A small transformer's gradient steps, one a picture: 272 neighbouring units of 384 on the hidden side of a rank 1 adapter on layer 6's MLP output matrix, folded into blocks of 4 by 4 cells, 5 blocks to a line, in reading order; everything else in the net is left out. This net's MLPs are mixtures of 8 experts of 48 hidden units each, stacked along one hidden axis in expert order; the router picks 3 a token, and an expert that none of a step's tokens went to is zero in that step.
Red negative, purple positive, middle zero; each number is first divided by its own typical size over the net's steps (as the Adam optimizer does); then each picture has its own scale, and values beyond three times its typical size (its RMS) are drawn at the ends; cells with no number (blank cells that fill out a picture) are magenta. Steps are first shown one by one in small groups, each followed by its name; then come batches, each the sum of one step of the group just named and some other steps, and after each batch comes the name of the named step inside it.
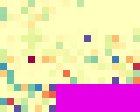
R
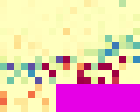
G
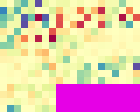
G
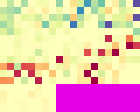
G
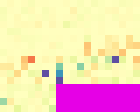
R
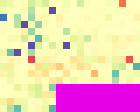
R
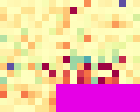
G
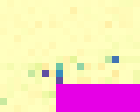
G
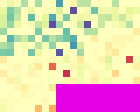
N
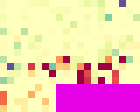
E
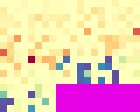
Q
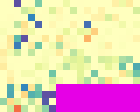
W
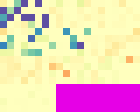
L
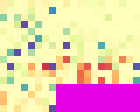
E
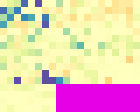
L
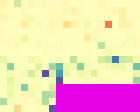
W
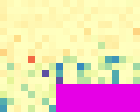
Q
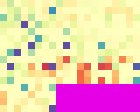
E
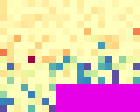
Q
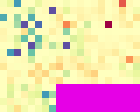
W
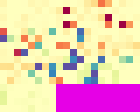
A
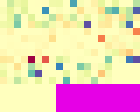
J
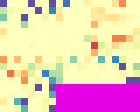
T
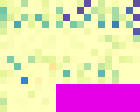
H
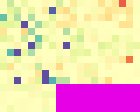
A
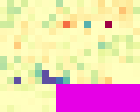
J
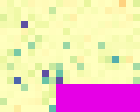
H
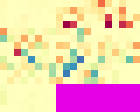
A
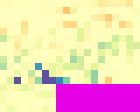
A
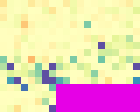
J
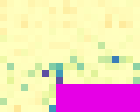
A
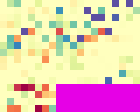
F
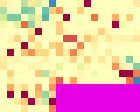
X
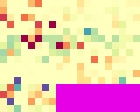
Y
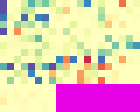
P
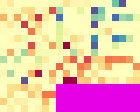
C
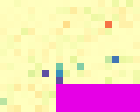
F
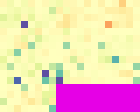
X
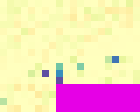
F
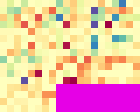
C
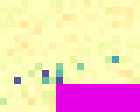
X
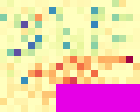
C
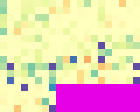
P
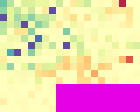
P
